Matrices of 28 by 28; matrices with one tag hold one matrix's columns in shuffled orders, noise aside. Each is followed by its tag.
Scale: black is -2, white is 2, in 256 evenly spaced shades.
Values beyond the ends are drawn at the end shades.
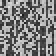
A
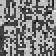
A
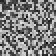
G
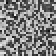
G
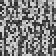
A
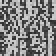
A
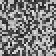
G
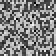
G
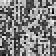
A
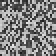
G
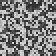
G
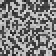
G
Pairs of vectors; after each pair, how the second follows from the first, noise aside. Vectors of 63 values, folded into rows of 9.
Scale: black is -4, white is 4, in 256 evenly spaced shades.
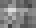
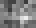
reversed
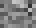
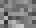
reversed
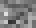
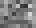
reversed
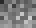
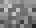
reversed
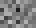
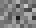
reversed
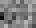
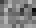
reversed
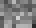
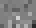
partly zeroed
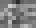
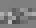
partly zeroed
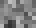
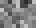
reversed
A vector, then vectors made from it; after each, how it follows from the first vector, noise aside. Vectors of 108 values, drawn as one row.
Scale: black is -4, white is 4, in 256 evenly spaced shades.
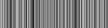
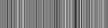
partly zeroed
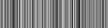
wrapped around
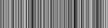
reversed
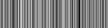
wrapped around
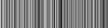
wrapped around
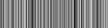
reversed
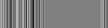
partly zeroed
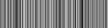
wrapped around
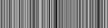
wrapped around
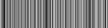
wrapped around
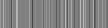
partly zeroed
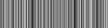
reversed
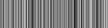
reversed
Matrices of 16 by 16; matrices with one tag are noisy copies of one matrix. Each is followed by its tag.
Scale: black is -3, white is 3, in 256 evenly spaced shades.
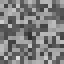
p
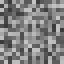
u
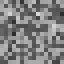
p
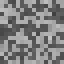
p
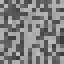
u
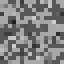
p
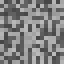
u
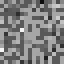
u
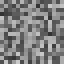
u
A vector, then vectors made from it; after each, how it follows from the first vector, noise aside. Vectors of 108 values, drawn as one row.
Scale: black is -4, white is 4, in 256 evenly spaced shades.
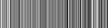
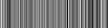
sign-scrambled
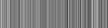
shrunk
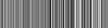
wrapped around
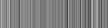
shrunk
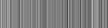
shrunk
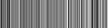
negated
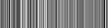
wrapped around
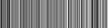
negated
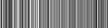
wrapped around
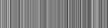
shrunk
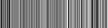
negated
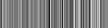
wrapped around
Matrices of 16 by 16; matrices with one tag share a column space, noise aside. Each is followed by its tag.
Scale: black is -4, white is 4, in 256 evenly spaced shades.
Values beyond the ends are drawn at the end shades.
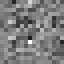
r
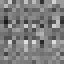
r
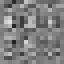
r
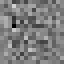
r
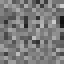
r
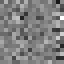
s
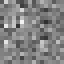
r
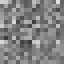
r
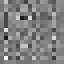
s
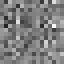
r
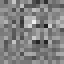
r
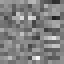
s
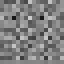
s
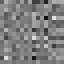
s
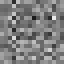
s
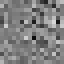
r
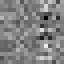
s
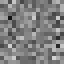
s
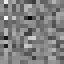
s
